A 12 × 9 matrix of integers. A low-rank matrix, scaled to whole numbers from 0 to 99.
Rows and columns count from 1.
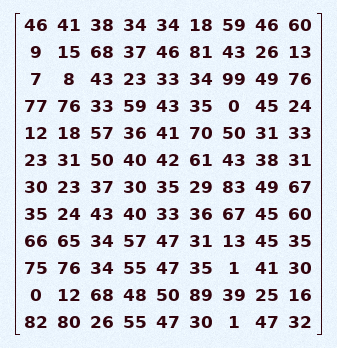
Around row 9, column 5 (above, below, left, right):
33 47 57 31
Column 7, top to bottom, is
59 43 99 0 50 43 83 67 13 1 39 1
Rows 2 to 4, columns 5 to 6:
46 81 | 33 34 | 43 35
